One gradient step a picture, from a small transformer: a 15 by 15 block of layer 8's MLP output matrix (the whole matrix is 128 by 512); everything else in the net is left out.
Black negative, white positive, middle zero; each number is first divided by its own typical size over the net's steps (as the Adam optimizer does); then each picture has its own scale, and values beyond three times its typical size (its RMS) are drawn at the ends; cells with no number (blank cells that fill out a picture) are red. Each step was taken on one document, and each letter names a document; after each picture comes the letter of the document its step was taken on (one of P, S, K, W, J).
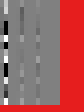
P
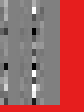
P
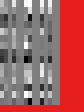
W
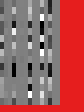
W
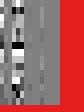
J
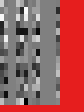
J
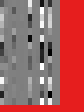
W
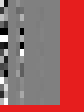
P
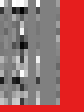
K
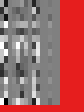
J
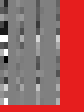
P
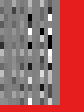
W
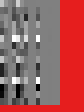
K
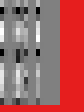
K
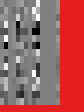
J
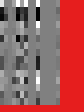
K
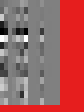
P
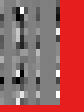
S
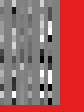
W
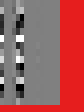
S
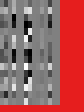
W
